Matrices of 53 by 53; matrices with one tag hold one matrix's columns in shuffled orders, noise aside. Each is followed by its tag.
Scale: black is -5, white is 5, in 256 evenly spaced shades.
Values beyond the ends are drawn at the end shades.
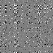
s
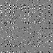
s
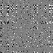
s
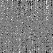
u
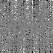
u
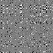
s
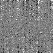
u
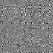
s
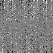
u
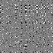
s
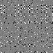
s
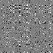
s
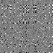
s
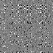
s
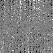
u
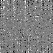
u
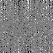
u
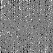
u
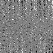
u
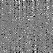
u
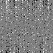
u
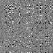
s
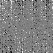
u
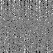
u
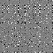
s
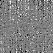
u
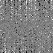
u
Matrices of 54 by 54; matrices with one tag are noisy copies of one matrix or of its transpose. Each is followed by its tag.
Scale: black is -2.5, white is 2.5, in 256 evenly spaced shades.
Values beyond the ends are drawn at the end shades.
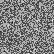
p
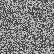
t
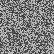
t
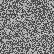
p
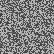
t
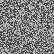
p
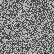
p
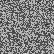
t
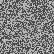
p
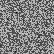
t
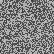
p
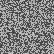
t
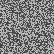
t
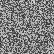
t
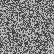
t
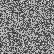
t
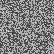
t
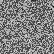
p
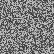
t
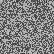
p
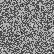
p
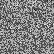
t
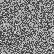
p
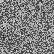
p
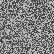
p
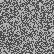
p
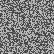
t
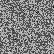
t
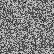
t
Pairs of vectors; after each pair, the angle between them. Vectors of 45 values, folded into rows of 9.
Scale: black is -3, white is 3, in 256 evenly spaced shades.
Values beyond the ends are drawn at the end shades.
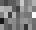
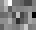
partly opposed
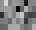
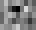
partly aligned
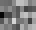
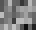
partly opposed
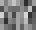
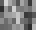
orthogonal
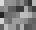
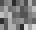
partly opposed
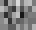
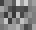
partly aligned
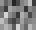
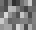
nearly parallel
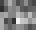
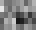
nearly opposite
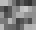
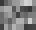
nearly opposite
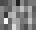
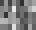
partly aligned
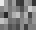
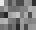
nearly parallel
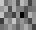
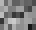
partly aligned
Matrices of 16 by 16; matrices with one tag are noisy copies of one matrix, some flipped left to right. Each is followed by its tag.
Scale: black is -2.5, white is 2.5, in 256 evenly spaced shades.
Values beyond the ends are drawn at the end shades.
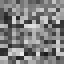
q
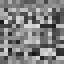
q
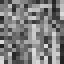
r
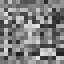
q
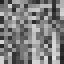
r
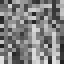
r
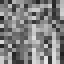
r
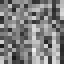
r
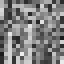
r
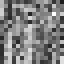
r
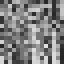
r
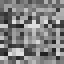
q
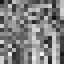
r
